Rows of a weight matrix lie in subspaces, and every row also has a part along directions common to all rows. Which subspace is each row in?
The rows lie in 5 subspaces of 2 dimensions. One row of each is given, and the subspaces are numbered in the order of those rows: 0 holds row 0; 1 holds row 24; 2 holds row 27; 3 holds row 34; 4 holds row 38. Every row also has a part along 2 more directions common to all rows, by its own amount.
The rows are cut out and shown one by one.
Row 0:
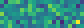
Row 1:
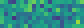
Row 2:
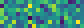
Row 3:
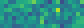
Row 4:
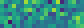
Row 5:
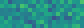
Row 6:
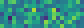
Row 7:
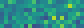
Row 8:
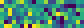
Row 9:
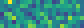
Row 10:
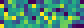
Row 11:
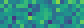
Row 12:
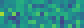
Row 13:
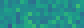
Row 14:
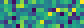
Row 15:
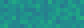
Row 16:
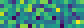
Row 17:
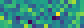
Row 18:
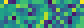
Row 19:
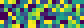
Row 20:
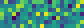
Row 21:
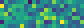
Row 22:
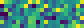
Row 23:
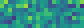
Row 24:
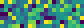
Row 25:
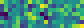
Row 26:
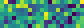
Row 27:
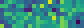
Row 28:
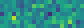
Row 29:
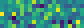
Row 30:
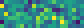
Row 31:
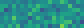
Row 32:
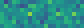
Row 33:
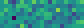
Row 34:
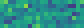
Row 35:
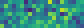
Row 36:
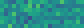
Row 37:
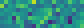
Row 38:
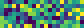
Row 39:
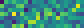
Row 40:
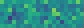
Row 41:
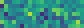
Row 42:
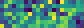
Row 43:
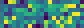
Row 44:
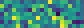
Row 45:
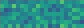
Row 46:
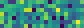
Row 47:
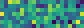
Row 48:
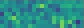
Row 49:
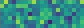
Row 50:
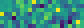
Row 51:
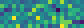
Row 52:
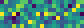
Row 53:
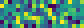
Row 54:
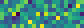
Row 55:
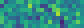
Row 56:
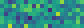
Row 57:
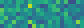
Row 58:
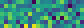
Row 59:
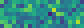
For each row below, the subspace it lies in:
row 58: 3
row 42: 2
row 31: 4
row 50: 0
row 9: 1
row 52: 0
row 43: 3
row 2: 4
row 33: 2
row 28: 0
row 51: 4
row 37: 0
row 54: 0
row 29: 0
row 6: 3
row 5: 4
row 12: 0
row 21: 1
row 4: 2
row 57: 4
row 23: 3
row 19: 1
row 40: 3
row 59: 2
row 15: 2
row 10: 1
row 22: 1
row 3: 2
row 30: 1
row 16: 2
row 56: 4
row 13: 0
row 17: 4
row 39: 0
